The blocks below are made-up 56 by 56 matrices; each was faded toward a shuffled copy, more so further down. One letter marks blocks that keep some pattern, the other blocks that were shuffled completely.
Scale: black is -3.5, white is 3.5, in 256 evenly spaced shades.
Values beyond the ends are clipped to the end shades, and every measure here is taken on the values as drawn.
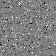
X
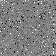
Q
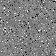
X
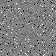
Q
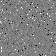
X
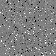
Q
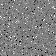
X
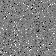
Q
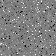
X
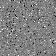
X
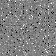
Q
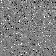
Q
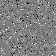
X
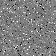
X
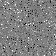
Q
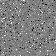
Q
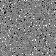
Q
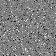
X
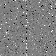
Q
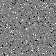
X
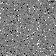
Q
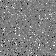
X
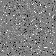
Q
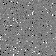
Q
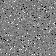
X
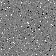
X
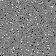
X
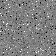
X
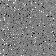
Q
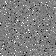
Q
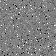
X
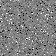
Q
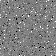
X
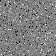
X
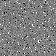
Q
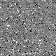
Q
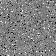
X
